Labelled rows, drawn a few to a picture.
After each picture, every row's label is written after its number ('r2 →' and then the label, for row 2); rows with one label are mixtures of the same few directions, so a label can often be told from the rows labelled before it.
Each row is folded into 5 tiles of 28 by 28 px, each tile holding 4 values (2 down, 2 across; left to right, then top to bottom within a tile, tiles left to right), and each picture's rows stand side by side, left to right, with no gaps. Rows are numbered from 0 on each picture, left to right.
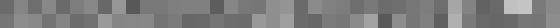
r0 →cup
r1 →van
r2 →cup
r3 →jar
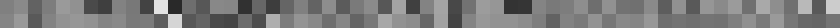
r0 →jar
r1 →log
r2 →cup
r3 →jar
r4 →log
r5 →cup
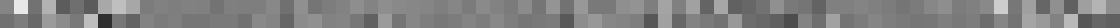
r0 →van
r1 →van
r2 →cup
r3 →cup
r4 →cup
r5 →log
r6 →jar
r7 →van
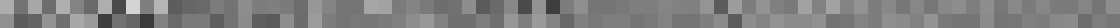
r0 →cup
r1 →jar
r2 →jar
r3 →cup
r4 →jar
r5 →log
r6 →van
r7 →cup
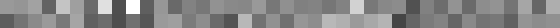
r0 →cup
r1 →cup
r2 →van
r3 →log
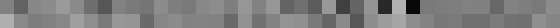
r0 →jar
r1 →cup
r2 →cup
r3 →van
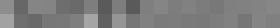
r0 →cup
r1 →van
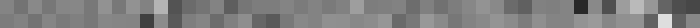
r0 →log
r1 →jar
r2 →van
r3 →jar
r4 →van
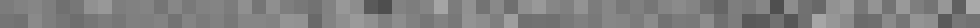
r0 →jar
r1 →log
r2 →jar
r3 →van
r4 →van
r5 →van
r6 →cup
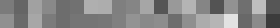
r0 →jar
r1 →log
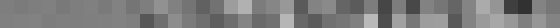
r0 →cup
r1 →jar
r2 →cup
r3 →jar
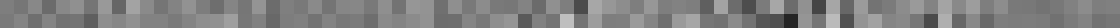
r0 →log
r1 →log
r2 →log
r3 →cup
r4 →jar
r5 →log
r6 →cup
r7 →jar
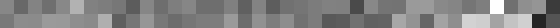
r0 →van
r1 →cup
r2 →van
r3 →van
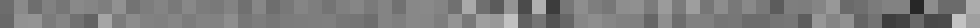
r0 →cup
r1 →log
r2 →log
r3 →log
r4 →cup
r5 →van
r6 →van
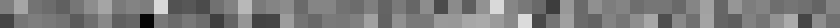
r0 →jar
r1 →jar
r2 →cup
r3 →van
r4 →cup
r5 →cup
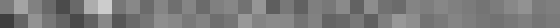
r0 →jar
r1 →cup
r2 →van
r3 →jar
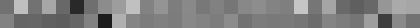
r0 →van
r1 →van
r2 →van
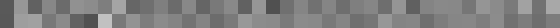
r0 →cup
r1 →cup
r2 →cup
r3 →cup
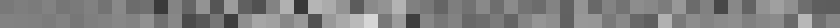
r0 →cup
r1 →van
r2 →log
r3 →van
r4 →cup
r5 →van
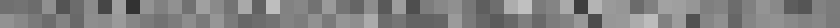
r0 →cup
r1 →cup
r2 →log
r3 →jar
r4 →log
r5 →jar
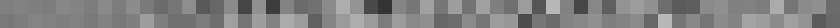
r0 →cup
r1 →cup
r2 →jar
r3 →cup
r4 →van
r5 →van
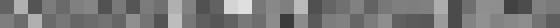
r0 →log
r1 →jar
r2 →jar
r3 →jar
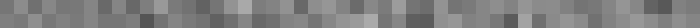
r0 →log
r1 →jar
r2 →log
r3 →cup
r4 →jar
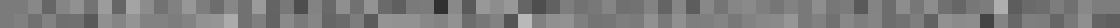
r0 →log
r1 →log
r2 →van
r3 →van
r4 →cup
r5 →log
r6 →van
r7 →jar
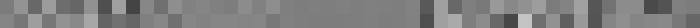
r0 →log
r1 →log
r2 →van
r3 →cup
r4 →jar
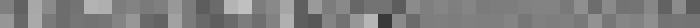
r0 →jar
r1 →jar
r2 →cup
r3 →van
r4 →log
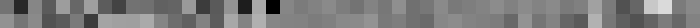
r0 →van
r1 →cup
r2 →log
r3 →cup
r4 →jar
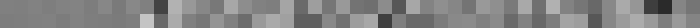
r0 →cup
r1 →jar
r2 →cup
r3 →cup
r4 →jar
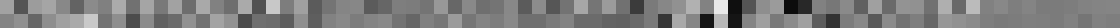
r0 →log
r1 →cup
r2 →jar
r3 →log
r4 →van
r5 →jar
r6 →log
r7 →van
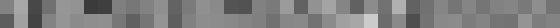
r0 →jar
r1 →jar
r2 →log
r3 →cup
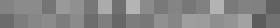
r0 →cup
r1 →van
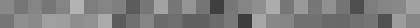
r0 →van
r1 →van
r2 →van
